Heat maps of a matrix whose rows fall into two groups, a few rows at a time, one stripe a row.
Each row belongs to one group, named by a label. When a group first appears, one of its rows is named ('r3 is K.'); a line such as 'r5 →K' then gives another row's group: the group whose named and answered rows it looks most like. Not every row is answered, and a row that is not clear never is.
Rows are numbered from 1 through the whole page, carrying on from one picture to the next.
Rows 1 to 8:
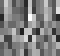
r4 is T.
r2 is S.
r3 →T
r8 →T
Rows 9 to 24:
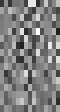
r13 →T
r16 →T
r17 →S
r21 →S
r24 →S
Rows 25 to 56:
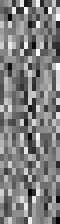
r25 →T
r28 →T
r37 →S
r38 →T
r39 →S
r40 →T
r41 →S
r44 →T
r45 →T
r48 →T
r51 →T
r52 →T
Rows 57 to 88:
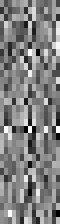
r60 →S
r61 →S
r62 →S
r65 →T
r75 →S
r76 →T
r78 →T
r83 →T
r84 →T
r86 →S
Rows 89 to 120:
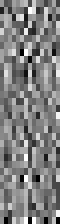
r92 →S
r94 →T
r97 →T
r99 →S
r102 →T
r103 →S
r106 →S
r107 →S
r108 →T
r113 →S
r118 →T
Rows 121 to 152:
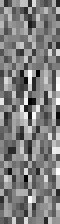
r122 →S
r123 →T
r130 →S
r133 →S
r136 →T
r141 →T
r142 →T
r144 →S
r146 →S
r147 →S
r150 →S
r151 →S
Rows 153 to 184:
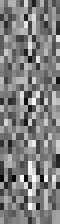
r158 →S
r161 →T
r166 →T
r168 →T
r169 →T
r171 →T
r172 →S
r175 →T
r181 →S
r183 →T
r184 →T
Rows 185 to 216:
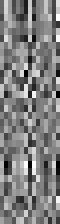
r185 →S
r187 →S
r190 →S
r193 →T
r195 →T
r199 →S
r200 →S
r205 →T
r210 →T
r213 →S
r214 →S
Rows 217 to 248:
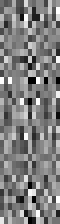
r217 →S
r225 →S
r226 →T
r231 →T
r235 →S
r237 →S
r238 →S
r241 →S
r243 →T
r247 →T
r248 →T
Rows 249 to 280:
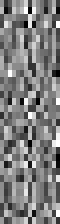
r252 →S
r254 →T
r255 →T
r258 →T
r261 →T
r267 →S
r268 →S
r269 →T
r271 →T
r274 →S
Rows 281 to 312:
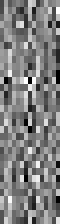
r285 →S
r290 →T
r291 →T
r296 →T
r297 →S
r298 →S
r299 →T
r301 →T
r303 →S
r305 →S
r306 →T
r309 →T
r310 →T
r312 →S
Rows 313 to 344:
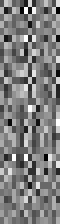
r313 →S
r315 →S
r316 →T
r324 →S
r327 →T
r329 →S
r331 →S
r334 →S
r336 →S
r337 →T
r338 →S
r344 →S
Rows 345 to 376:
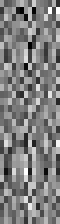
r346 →S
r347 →S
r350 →S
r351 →T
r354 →S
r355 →T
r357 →T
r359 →T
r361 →S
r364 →S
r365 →S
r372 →S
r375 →T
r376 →S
